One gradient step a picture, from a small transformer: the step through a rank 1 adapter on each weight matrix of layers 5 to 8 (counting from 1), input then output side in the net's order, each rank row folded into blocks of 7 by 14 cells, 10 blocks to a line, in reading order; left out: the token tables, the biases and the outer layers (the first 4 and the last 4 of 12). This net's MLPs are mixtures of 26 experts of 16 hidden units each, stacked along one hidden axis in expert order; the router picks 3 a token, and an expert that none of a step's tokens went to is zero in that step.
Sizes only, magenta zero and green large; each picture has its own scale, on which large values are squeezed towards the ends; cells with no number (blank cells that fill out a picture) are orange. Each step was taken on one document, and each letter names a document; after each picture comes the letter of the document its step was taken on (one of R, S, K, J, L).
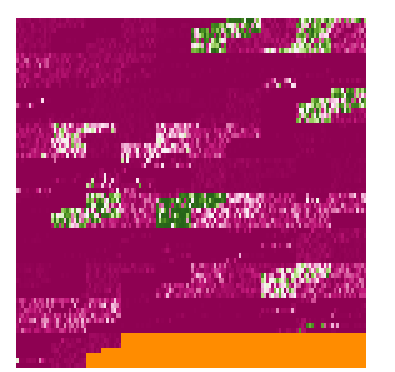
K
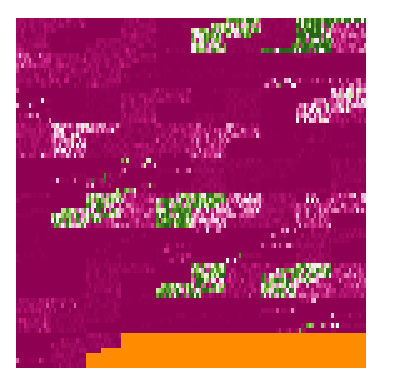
K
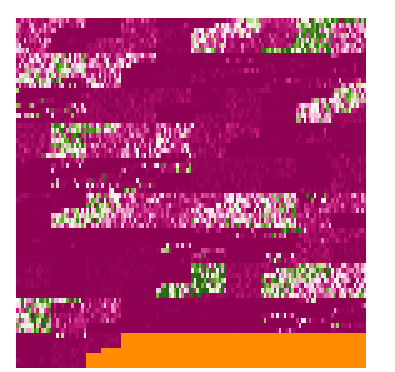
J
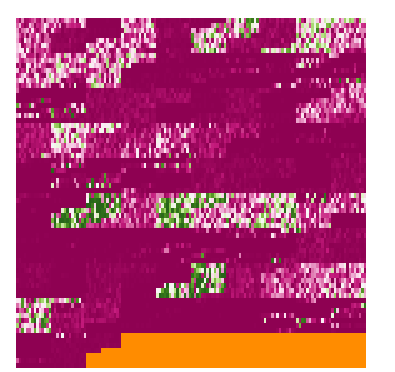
J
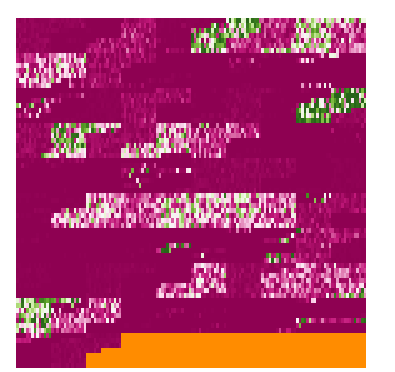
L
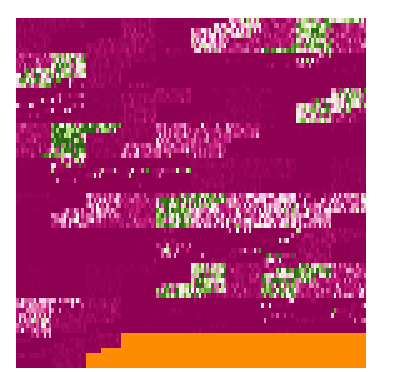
L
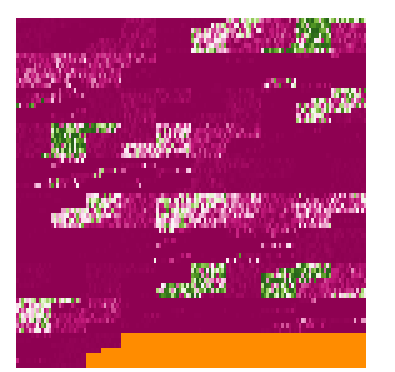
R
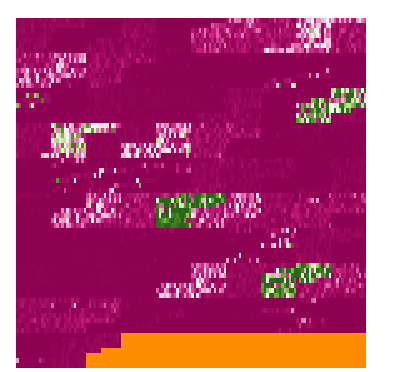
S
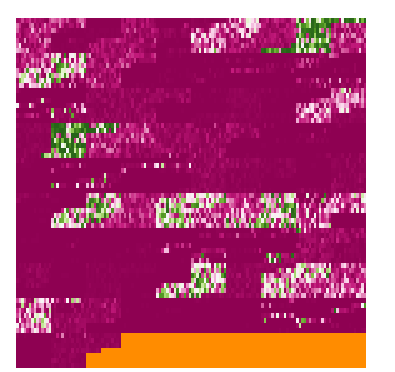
J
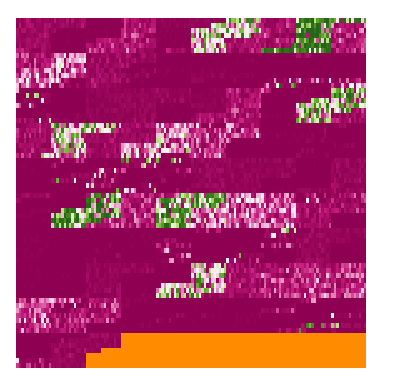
K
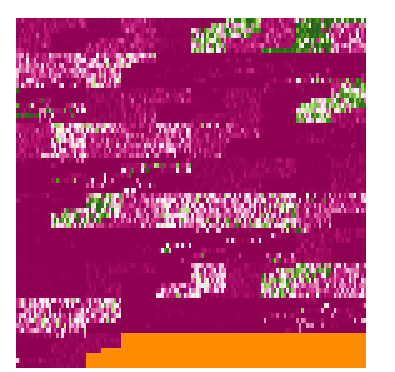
J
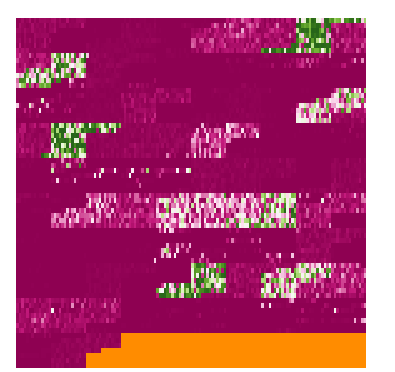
L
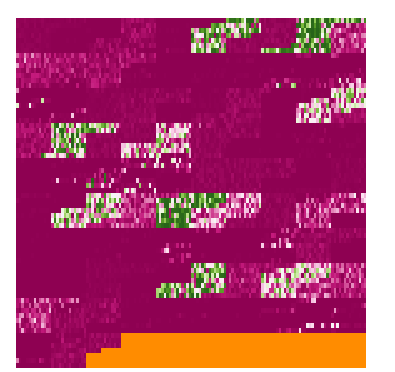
K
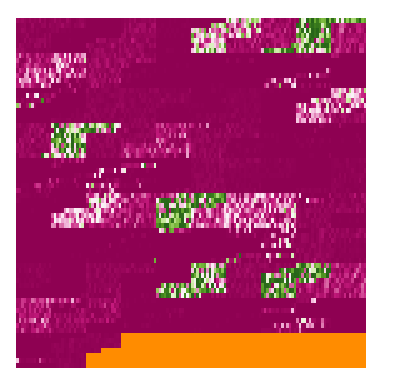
R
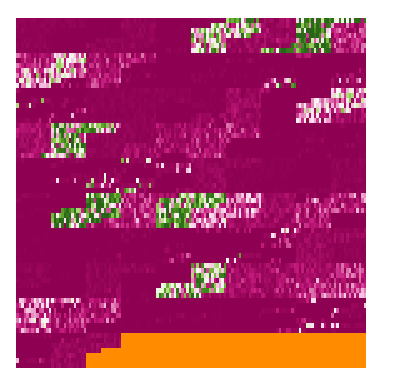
K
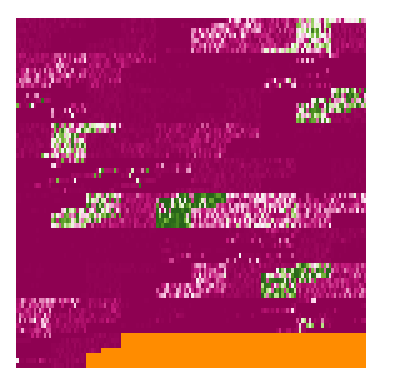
S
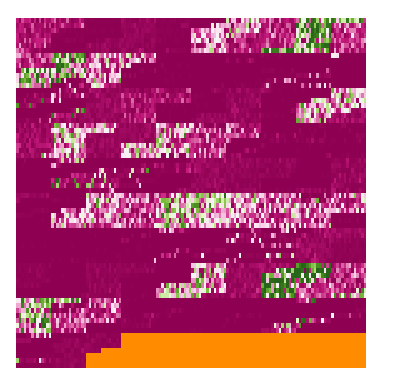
R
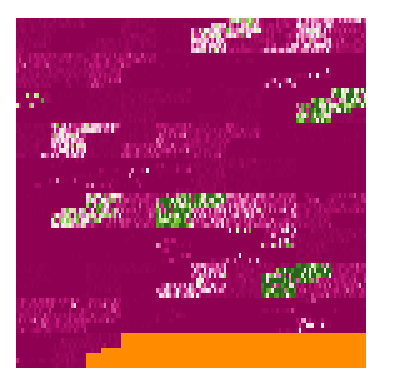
S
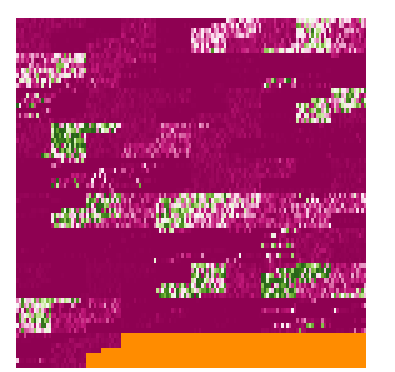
R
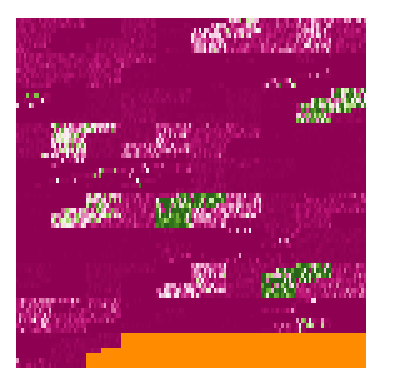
S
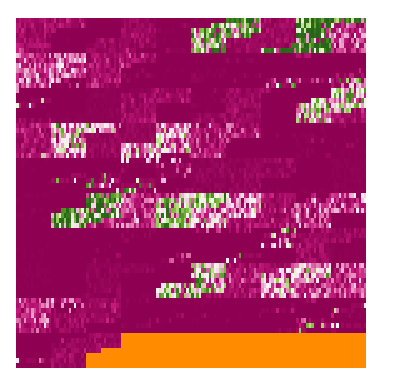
K
